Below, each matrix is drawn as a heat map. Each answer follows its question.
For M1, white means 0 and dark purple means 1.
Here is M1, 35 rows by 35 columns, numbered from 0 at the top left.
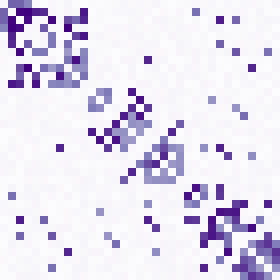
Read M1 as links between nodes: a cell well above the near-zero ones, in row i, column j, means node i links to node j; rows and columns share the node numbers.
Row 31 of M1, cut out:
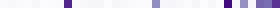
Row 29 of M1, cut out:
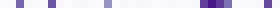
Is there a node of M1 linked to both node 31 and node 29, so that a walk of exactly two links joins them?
yes
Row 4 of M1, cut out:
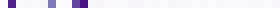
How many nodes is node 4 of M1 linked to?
4
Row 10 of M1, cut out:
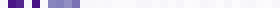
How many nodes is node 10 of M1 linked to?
7
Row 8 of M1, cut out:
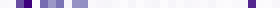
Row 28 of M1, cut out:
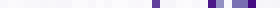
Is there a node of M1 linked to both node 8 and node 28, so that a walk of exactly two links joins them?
yes
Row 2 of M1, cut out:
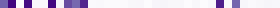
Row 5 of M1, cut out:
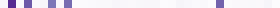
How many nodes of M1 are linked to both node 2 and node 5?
5
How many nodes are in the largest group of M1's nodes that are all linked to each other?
5
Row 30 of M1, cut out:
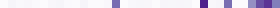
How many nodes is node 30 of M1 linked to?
7
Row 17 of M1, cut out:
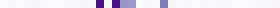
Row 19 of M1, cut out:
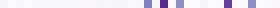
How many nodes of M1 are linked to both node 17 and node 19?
1
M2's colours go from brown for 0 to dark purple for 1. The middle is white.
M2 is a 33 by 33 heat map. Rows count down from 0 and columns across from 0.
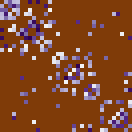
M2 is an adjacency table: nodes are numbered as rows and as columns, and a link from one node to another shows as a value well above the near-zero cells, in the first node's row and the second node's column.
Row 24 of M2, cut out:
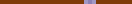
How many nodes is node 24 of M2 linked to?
3
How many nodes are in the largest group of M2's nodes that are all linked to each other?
5
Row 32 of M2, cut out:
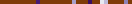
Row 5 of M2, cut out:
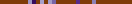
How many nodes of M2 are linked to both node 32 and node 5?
0
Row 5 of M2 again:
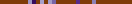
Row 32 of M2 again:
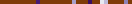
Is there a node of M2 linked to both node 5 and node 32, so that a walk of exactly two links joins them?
no
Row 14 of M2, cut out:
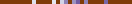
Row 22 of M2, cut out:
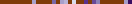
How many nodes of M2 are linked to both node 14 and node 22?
6
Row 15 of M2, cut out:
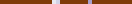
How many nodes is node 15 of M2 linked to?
3
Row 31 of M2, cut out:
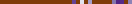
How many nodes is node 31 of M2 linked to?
7
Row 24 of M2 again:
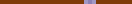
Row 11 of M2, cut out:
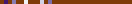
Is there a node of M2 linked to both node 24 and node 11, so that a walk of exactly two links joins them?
no
